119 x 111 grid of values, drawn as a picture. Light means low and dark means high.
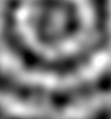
Average level on the scale: 50%. Ninth with the lowest average: middle right. Rings: centred on the top middle. Slope: none.
